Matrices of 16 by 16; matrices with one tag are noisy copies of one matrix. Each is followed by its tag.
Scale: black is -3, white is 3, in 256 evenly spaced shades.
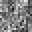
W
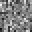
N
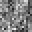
W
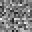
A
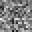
A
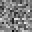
A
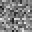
A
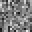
N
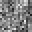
W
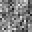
W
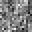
W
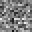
A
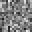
N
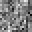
W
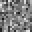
N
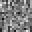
N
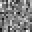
N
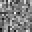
N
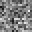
A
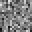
N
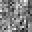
W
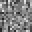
N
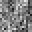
W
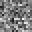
A
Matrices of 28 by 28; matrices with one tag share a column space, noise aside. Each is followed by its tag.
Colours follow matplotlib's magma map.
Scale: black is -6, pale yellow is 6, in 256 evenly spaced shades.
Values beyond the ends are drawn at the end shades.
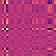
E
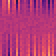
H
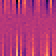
H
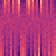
H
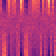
H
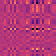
E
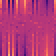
H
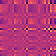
E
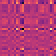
E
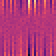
H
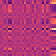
E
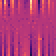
H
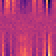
H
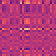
E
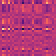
E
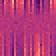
H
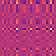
E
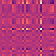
E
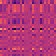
E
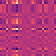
E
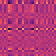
E
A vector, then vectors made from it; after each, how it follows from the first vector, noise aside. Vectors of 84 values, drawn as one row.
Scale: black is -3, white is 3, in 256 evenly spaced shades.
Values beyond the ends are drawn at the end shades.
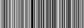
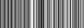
sign-scrambled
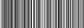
sign-scrambled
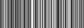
negated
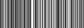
negated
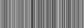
shrunk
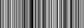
sign-scrambled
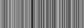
shrunk
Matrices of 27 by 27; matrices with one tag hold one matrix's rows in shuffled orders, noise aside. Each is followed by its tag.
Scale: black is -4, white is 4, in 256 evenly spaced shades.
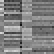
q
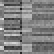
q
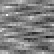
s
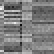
q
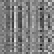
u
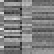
q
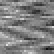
s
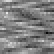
s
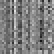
u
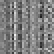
u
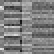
q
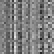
u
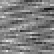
s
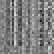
u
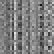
u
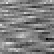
s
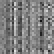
u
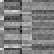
q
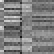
q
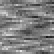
s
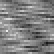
s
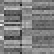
q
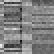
q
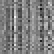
u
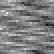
s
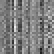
u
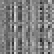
u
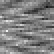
s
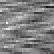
s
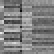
q
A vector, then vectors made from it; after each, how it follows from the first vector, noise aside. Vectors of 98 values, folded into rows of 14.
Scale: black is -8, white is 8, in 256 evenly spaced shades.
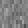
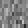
scaled up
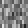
scaled up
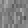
wrapped around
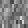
scaled up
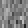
scaled up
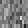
scaled up
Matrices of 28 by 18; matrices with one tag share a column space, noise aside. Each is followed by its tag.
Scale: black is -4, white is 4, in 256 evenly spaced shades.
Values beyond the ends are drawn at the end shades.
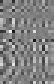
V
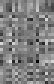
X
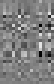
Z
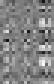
V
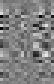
Z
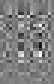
Z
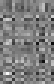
X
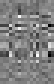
Z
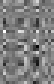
V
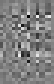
Z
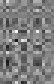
V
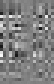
Z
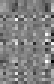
X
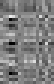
X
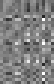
X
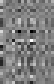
V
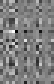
V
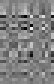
Z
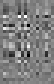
Z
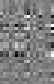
Z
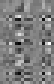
X
